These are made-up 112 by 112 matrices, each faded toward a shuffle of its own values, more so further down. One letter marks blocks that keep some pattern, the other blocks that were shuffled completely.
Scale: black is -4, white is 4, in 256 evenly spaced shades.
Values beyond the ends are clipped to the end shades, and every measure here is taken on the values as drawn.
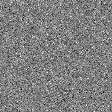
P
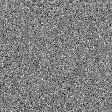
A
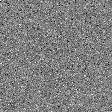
A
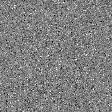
P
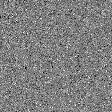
P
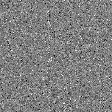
P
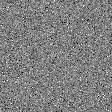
A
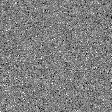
P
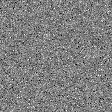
A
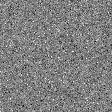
A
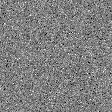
A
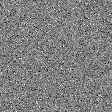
A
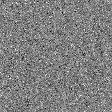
A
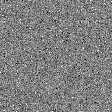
P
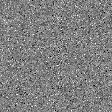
P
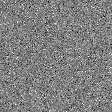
A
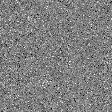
P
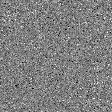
P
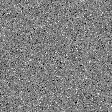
A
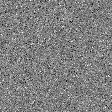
A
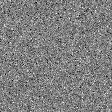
A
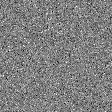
A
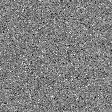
A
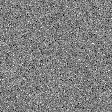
A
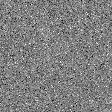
A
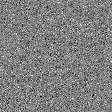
A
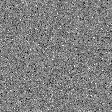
A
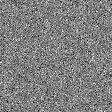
A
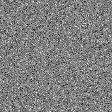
P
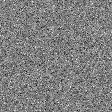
A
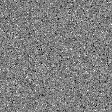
P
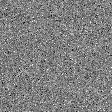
A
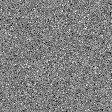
A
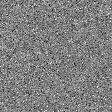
A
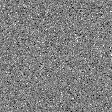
P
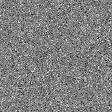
P
